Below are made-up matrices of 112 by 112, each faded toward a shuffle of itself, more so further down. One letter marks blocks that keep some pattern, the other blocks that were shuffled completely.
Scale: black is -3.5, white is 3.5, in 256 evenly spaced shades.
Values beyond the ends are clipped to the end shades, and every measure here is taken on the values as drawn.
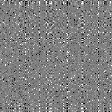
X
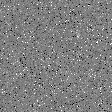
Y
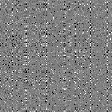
X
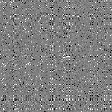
X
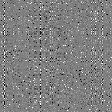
X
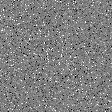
Y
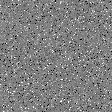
Y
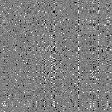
X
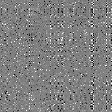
X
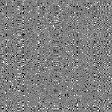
X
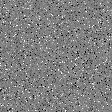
Y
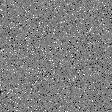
Y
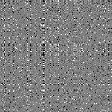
X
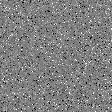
Y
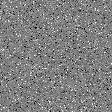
Y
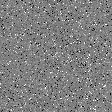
Y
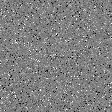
Y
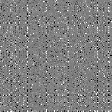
X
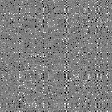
X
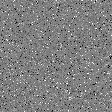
Y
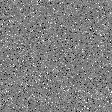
Y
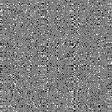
X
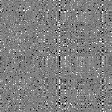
X
